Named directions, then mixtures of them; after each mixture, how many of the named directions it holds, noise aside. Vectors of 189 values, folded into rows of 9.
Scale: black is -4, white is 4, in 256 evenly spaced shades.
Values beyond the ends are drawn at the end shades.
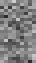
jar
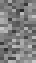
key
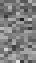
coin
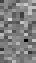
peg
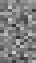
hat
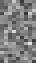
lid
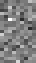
three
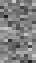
two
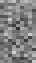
two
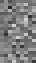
three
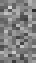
one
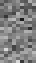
one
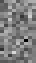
three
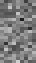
one
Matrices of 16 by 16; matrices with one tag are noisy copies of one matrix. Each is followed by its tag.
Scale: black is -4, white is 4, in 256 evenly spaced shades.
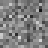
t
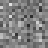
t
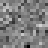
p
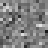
p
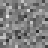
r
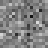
t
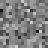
r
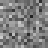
t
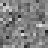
p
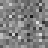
t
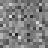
t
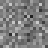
t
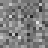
t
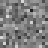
r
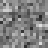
p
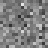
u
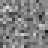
p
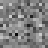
t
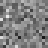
r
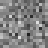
t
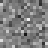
u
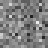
t
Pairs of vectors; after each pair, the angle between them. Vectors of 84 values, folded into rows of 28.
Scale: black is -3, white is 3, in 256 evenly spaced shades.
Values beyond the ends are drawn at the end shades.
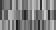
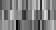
nearly parallel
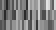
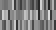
partly opposed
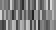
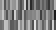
orthogonal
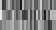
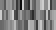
partly aligned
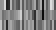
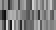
orthogonal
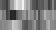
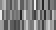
orthogonal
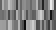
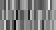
orthogonal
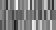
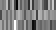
nearly opposite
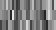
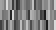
nearly parallel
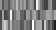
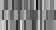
partly opposed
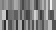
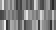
partly opposed
